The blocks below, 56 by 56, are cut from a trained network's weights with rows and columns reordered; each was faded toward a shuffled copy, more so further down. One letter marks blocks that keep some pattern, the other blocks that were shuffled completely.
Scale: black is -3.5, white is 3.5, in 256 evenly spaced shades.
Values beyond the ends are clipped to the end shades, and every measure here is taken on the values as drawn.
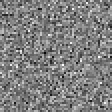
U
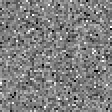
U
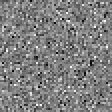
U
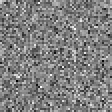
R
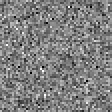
U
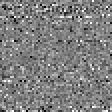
R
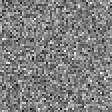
U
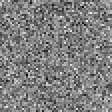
U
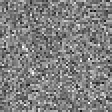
R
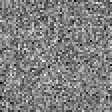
U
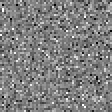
U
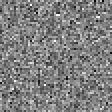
U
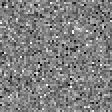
U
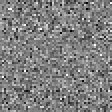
R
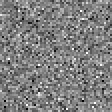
U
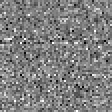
R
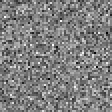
R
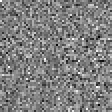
R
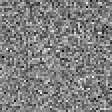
R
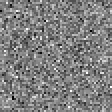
U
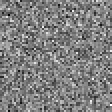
R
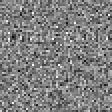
R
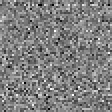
R
